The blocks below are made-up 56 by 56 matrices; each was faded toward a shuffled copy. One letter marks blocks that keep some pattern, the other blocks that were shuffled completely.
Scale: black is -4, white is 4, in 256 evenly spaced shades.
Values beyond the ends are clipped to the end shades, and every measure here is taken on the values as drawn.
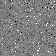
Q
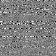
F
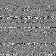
F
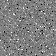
Q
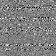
F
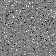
Q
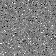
Q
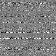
F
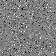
Q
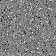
Q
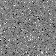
Q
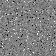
Q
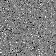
Q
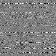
F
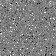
Q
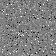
Q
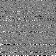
F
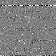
F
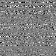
F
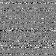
F
